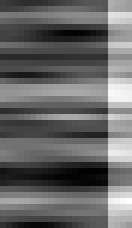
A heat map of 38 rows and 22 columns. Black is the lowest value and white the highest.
On average the colour sits 40% of the way up the scale. The middle right is the ninth with the highest average. A vertical seam about 80% of the way across splits the table, and the right part is higher. Streaks run across, left to right.
